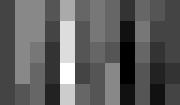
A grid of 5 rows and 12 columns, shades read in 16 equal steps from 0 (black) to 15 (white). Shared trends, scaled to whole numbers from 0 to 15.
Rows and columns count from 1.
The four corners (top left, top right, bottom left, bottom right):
4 4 4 4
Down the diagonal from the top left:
4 8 7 3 12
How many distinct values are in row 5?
7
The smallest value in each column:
4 5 6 2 10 4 5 5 0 5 1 3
